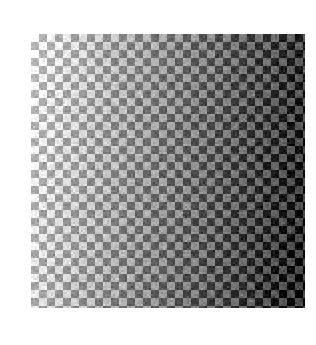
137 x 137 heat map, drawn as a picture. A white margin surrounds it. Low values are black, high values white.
There is an overall slope up to the left. The field is checkered. On average the colour sits 50% of the way up the scale. No row or column stands out.
